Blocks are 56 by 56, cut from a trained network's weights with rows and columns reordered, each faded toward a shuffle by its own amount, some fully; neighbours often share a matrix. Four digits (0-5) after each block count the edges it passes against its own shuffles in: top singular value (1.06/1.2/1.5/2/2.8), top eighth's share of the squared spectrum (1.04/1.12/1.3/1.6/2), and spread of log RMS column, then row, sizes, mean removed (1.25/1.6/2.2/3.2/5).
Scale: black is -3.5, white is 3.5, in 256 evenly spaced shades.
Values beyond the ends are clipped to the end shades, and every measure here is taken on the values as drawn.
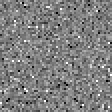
0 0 0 0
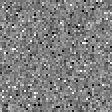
1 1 0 0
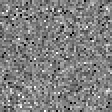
2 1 0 0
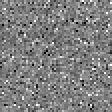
1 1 0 0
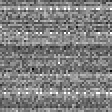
4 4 2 3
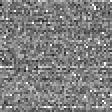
3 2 0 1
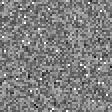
0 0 0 0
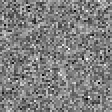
1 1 0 0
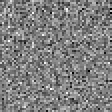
2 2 0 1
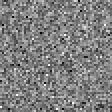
0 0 0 0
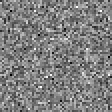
0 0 0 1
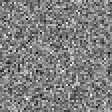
2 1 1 0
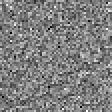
2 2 0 0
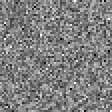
0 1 0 0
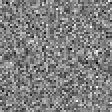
2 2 0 1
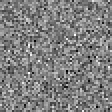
1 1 0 0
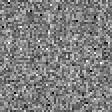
0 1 0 0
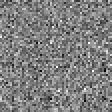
2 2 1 1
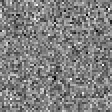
2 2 0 1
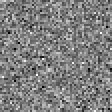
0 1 0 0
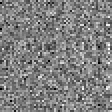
3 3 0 2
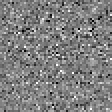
3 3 1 2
